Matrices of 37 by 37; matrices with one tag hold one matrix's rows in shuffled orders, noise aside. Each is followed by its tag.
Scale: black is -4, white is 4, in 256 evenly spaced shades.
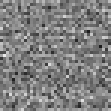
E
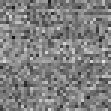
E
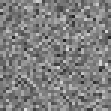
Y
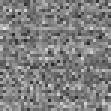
E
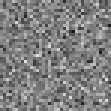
Y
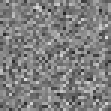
Y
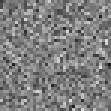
Y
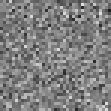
Y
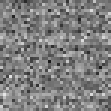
E
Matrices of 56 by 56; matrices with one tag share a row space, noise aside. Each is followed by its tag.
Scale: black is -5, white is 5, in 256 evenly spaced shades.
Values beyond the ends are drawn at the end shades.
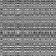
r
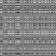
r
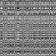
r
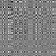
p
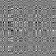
p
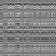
r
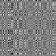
p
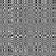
p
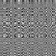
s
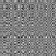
s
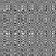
s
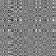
p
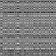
r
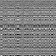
r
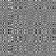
p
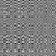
s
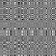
s
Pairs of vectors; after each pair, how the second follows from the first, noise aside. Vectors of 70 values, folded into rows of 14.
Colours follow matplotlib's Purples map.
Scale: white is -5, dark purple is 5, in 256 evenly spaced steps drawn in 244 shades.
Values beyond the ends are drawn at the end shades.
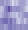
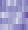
wrapped around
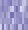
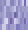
reversed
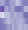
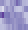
negated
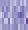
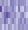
reversed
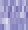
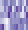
scaled up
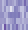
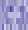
negated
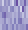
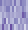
reversed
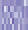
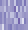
reversed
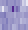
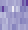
negated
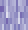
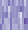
reversed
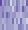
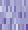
reversed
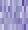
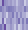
reversed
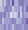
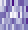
scaled up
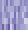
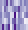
scaled up
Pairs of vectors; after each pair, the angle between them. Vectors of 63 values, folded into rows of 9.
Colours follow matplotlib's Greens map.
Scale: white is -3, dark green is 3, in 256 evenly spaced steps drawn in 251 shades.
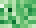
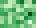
orthogonal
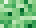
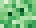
nearly parallel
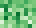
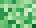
partly opposed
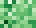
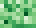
partly aligned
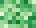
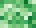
nearly parallel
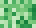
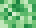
orthogonal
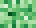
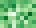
partly opposed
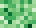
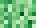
partly aligned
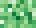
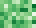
orthogonal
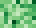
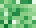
nearly opposite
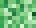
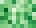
partly opposed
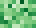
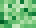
nearly parallel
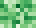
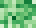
partly aligned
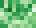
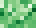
nearly opposite
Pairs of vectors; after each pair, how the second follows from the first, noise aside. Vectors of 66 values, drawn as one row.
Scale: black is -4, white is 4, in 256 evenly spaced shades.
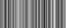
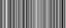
wrapped around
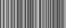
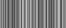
wrapped around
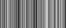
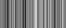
wrapped around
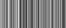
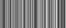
wrapped around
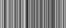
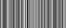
sign-scrambled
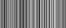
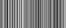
wrapped around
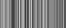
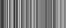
wrapped around
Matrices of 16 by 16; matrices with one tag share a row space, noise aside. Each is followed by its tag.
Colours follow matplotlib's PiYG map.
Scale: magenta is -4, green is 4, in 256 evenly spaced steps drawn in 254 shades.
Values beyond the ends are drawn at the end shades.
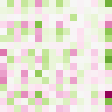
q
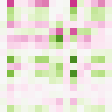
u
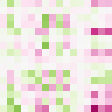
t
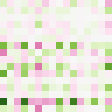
q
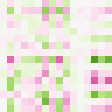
t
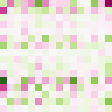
q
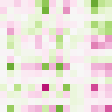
t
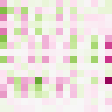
q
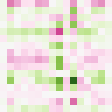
u
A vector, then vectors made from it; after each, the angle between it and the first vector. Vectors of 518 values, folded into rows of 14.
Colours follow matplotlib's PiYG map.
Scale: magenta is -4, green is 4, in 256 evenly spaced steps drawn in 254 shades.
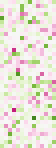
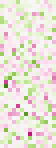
partly aligned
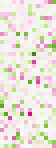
orthogonal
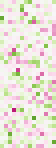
nearly parallel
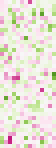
partly opposed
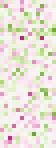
partly opposed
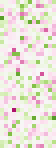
nearly parallel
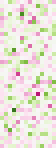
nearly opposite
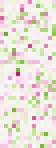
nearly opposite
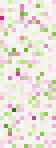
nearly opposite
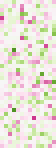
nearly opposite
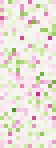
nearly opposite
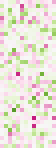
nearly opposite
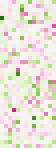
nearly parallel
